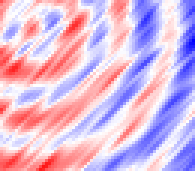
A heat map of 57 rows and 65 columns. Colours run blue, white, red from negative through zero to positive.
Concentric rings centre on the top left. There is an overall slope up to the left. The ninth with the highest average is the bottom left.
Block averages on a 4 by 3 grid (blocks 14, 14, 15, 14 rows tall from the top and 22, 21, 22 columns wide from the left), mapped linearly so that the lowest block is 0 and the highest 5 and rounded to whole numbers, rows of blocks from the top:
340
530
421
530
